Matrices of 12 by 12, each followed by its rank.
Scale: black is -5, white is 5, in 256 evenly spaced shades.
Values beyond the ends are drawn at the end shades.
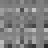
two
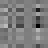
one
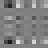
one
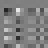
one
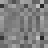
two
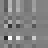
one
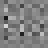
two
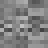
two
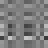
one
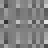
one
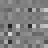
two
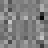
two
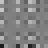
one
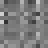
two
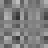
one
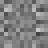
two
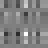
one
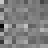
two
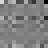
two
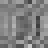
two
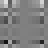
one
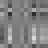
one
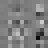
two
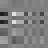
one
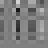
one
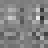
two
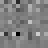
two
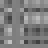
one
